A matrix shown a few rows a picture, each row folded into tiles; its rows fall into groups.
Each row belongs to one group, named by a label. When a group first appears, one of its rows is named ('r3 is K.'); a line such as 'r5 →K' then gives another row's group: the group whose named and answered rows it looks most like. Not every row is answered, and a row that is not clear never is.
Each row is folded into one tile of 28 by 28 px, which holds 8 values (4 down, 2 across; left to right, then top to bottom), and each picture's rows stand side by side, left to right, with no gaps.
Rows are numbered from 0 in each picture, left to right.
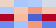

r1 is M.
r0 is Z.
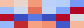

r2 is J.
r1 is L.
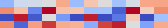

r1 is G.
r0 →M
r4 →G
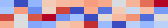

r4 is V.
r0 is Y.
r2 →L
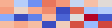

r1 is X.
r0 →L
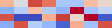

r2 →J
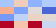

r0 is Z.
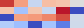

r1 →V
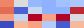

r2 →J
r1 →Z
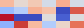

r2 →G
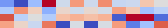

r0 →Y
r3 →V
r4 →M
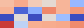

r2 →L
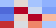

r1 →Z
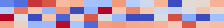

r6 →Y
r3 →J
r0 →Y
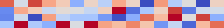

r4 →L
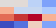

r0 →V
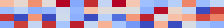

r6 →V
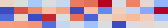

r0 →G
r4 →V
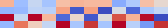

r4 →Z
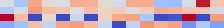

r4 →V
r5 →L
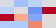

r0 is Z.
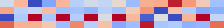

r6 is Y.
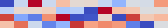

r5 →V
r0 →Y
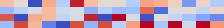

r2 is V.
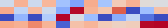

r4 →L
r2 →J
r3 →L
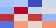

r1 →Y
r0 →J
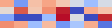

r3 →M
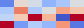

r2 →M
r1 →Z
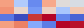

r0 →L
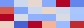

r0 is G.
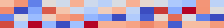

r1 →G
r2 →V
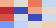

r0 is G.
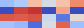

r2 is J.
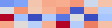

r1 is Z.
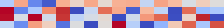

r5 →V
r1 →Y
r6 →G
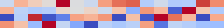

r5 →M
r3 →V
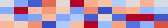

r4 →M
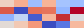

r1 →X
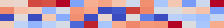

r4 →G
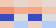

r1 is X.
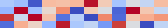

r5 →V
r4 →G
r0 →J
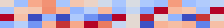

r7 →J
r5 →J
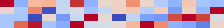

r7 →J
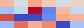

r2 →V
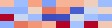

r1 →L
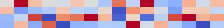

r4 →G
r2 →V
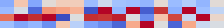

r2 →X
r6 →J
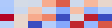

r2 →G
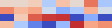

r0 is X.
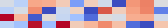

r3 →G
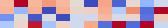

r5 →G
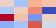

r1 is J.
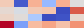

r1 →L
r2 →G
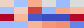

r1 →L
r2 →M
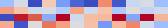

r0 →M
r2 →Y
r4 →Y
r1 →Y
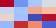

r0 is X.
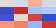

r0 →G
